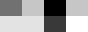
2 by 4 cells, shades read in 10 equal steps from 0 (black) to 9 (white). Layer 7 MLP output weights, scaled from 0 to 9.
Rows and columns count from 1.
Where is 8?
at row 2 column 1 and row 2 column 2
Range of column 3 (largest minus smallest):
2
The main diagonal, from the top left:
4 8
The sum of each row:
18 27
